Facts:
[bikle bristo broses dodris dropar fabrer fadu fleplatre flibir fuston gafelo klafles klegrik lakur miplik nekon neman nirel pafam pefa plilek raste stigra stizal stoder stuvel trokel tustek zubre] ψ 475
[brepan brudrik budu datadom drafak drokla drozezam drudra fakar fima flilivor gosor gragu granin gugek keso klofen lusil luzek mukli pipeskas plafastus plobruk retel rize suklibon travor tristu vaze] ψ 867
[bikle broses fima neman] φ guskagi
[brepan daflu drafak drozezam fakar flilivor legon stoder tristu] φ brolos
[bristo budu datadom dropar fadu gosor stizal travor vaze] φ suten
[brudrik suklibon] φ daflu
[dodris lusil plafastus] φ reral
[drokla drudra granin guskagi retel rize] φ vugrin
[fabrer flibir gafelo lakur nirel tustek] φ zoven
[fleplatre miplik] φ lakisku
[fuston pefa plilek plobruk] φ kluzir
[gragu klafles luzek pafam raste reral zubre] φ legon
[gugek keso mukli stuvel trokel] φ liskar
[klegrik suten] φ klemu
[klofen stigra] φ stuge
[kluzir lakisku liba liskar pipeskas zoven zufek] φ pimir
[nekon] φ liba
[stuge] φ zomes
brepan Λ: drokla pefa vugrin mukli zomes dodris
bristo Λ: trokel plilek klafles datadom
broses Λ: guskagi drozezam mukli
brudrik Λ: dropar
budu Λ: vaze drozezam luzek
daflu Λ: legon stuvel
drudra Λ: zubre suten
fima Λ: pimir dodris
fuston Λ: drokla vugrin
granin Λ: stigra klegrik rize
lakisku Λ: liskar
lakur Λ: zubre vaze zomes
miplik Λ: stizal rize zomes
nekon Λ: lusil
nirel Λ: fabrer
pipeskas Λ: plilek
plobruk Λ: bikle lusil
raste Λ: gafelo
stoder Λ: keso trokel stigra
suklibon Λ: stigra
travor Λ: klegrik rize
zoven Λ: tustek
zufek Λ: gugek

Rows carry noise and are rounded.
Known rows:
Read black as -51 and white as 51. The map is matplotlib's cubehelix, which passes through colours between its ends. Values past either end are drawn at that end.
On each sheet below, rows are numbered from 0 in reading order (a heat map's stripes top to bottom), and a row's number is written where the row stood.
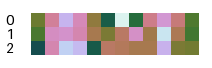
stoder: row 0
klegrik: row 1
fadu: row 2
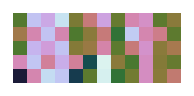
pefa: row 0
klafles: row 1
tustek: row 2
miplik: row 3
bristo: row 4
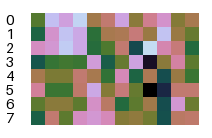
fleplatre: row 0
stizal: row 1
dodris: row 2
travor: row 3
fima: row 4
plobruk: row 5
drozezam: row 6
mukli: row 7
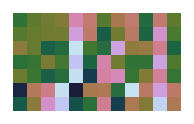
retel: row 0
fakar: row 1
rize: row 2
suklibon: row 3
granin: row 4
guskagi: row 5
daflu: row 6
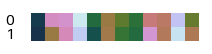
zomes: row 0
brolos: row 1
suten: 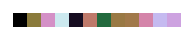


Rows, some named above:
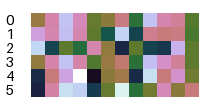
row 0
klafles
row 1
raste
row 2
lusil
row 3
klafles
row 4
vugrin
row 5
bristo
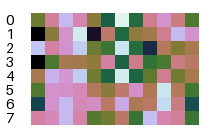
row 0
stoder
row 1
suten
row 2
nekon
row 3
datadom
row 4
nirel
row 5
klegrik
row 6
stigra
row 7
pafam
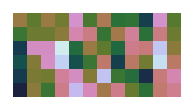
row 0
brudrik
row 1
retel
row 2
zomes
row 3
daflu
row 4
pipeskas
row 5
keso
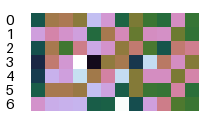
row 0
klofen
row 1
bikle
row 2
gugek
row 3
vugrin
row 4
trokel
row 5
klofen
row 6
broses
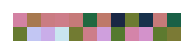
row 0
brepan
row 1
pefa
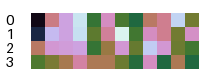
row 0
stuge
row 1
plilek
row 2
neman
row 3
drokla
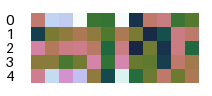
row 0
fuston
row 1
budu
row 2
brepan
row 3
drudra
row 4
lakur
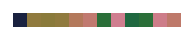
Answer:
vaze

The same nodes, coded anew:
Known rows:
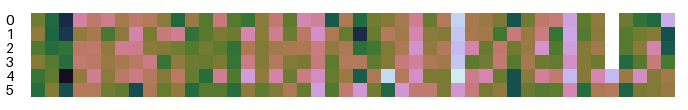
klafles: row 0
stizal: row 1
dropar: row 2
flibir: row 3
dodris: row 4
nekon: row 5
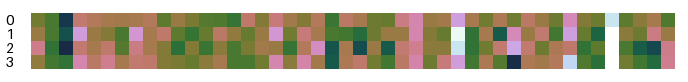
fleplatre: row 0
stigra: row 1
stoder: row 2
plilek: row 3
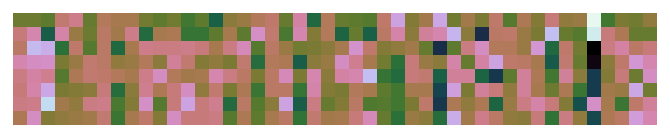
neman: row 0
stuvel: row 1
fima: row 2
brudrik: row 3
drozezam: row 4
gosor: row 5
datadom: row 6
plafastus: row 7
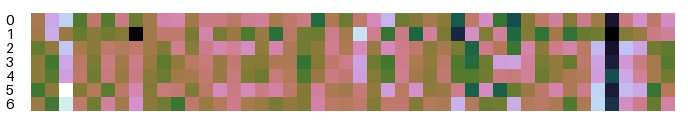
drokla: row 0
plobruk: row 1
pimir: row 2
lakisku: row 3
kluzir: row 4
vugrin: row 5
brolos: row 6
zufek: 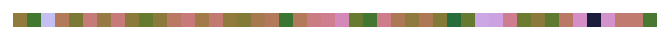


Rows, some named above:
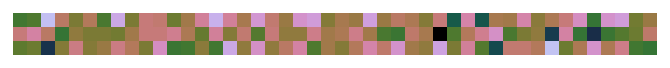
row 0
zomes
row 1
drudra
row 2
pefa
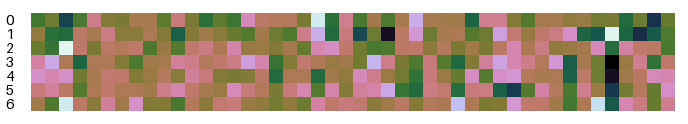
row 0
broses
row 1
bristo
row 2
klemu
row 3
brepan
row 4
brudrik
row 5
drozezam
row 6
brolos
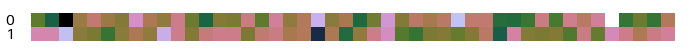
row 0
zubre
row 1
rize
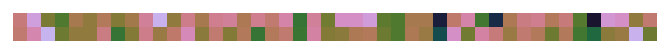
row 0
mukli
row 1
gosor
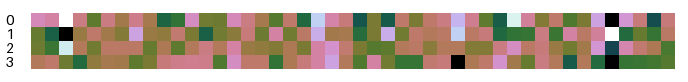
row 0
daflu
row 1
zubre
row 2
klemu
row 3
budu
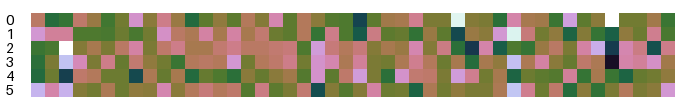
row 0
klegrik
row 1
travor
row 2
guskagi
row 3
stuge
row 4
nekon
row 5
suklibon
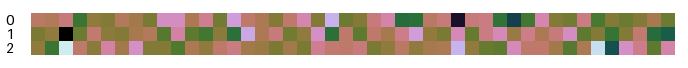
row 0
vaze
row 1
fuston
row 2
brolos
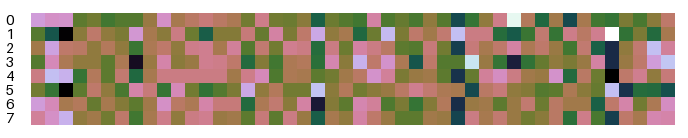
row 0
granin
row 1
zubre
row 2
klofen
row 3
lusil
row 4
fima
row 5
lakur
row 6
keso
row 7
retel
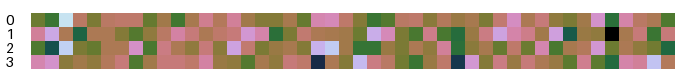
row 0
klemu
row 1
brepan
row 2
suten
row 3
gugek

